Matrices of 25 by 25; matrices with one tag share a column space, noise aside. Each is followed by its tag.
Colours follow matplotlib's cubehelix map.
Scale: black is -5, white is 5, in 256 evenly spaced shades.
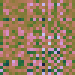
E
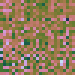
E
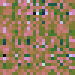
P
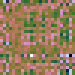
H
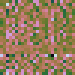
H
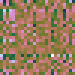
H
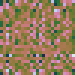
H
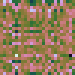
H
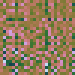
E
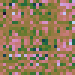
P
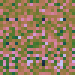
E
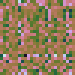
H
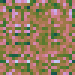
H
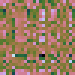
H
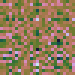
E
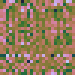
H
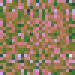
H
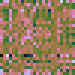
H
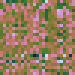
H
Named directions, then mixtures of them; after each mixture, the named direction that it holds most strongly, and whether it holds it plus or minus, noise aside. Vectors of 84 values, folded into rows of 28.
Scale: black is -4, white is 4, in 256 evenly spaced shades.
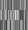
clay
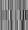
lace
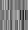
lace, plus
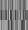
lace, plus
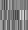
clay, minus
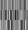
clay, minus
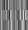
lace, minus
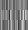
lace, minus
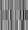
lace, plus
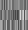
clay, minus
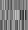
clay, plus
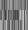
clay, minus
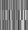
lace, minus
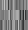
lace, plus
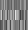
clay, plus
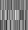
clay, plus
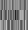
clay, minus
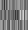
clay, minus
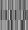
lace, plus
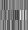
clay, minus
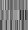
lace, plus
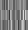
lace, minus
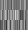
clay, plus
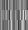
lace, minus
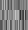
clay, plus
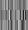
lace, plus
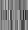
lace, plus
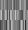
clay, plus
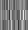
lace, minus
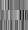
lace, plus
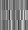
lace, minus
